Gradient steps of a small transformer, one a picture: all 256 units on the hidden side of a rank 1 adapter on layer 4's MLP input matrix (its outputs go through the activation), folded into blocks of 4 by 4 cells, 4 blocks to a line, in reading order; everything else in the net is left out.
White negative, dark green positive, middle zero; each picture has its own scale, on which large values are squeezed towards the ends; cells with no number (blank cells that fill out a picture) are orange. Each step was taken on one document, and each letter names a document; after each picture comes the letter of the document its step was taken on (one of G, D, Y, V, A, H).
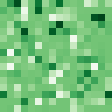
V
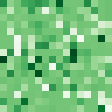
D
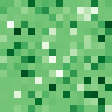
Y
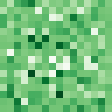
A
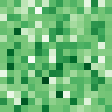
A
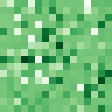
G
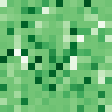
D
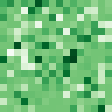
D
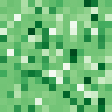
G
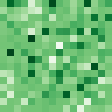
A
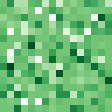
V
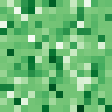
A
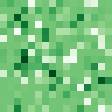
G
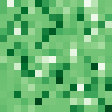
Y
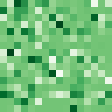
V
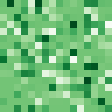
Y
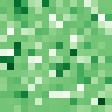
V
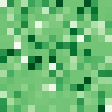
D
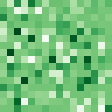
A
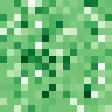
G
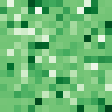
Y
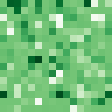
V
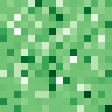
G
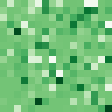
Y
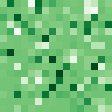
Y
